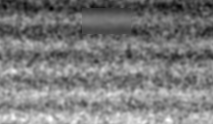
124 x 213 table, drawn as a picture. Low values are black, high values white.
On average the colour sits 50% of the way up the scale. No lone cell stands out from its neighbours. Horizontal stripes repeat 5 times down the table. An odd patch, calmer than its surroundings, sits in the top middle. The field climbs toward the bottom.
